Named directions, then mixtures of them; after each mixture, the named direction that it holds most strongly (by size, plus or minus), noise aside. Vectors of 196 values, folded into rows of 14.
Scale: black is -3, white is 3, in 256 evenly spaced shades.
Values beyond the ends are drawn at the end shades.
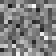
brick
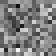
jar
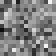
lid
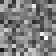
brick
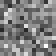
lid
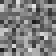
brick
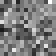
lid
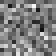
brick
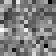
lid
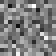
brick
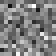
brick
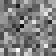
jar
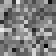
lid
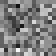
jar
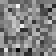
jar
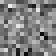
brick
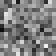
lid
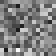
jar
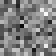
lid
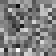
jar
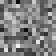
jar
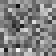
jar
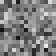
lid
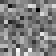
brick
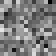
lid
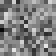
lid
